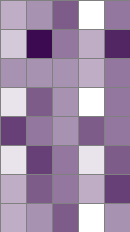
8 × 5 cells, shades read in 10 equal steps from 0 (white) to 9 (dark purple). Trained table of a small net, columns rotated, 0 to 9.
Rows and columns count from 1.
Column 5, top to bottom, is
5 8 5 5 5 6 7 4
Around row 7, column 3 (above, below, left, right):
5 6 6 3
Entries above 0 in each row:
4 5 5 4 5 5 5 4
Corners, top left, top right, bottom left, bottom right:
3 5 3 4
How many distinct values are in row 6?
4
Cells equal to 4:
8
